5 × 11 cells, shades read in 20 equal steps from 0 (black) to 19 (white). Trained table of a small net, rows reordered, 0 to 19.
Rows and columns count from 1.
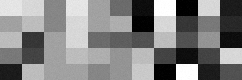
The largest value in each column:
17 16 12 17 13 13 15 19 19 16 16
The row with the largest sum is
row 1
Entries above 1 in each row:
9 10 10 10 10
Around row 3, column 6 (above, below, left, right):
13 11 8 6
